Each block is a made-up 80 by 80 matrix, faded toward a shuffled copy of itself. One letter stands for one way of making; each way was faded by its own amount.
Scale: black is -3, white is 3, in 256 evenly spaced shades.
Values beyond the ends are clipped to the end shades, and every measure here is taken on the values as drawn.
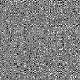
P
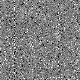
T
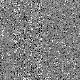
T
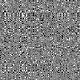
P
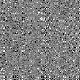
P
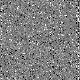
T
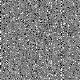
T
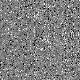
T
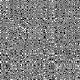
P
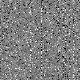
T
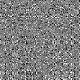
P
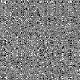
P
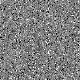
T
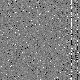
T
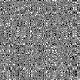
P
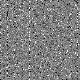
T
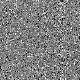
T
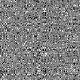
P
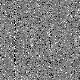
T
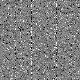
T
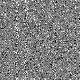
T
